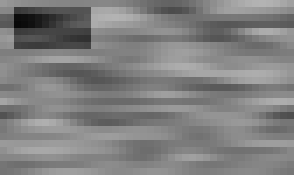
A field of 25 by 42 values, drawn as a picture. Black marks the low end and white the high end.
Ninth with the lowest average: top left. Odd patch: lower, in the top left. Grain: streaks across. Histogram: skewed, a long tail of low values.
